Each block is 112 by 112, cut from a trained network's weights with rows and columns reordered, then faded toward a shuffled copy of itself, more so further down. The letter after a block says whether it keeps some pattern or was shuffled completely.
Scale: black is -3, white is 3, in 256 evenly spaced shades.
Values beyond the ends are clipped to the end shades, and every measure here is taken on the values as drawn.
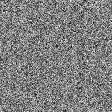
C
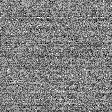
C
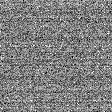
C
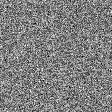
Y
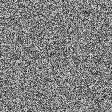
Y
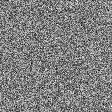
Y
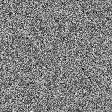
C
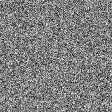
C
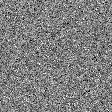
Y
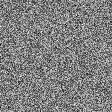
Y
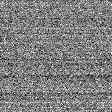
C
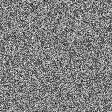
Y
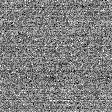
C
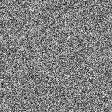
C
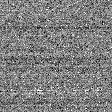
C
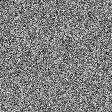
Y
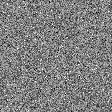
Y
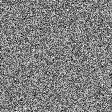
Y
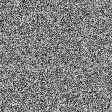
C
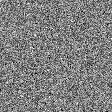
Y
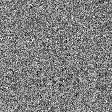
C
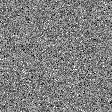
Y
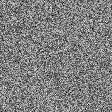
Y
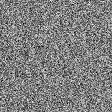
C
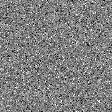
C
